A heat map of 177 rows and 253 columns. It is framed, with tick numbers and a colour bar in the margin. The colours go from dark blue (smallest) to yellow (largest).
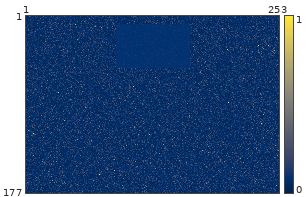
No regular stripes run through it. Neither half mirrors the other. The top middle is the calmest part. Most values sit low, with a long tail of high ones. There is no overall slope. In the top middle lies a patch that is calmer than the rest.
